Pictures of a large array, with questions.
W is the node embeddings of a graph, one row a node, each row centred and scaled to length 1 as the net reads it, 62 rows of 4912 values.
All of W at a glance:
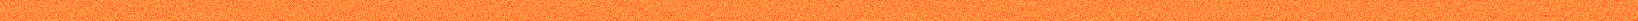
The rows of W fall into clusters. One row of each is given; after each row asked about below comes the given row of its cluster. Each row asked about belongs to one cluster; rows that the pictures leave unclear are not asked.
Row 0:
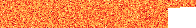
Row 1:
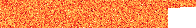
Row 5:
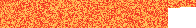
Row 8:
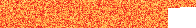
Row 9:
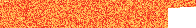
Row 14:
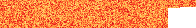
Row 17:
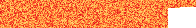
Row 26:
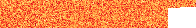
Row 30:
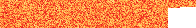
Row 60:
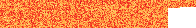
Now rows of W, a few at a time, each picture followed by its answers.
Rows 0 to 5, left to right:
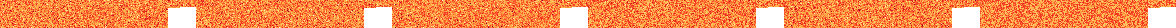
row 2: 0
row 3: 5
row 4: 14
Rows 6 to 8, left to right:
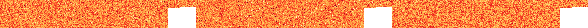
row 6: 17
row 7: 9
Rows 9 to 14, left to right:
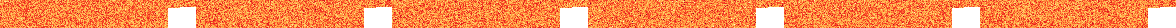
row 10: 14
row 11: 26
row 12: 5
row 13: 17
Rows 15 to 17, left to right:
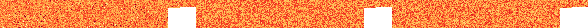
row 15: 0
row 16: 8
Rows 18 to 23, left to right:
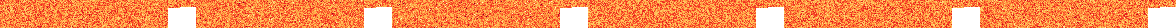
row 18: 5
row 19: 5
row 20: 8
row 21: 1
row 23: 30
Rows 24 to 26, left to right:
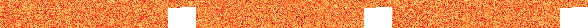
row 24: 30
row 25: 9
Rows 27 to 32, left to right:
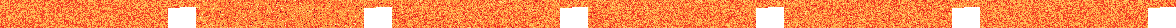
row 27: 8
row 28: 60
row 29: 30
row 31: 26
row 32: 0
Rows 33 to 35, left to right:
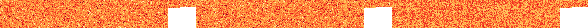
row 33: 30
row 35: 60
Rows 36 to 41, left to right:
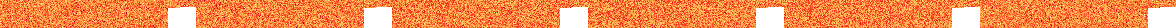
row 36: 17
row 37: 5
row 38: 17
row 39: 60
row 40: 9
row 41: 1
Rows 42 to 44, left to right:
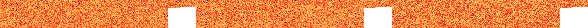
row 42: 1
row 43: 60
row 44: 17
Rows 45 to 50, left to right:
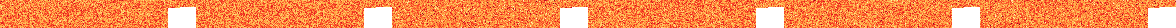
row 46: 17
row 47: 14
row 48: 26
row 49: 17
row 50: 8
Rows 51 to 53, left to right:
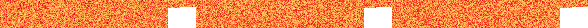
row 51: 5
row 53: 9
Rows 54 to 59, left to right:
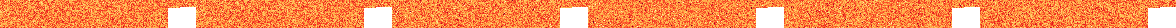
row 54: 1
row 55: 1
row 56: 0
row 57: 8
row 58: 5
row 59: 14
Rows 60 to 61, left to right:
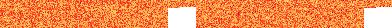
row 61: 8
